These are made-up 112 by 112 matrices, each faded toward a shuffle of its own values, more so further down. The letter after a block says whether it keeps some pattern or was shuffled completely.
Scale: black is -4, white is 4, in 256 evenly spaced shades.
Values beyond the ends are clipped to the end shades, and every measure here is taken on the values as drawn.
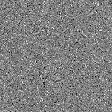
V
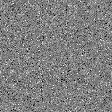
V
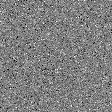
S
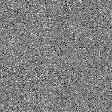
V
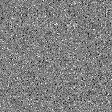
V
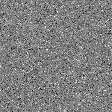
S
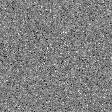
S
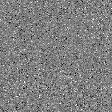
V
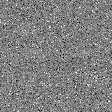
V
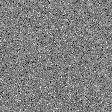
S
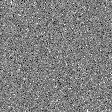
S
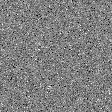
S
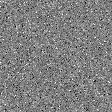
S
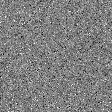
S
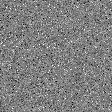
S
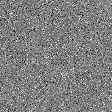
S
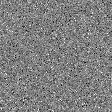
S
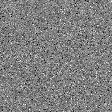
V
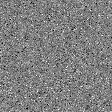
S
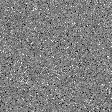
S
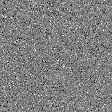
V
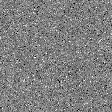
V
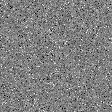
S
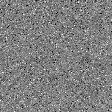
V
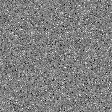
S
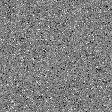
V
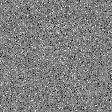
V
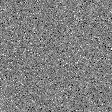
S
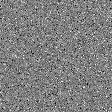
S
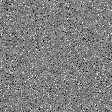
V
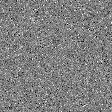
S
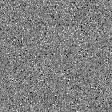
V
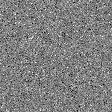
S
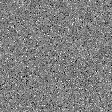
V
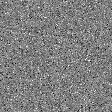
V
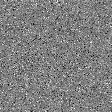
S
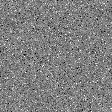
S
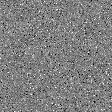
V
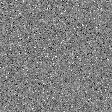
S
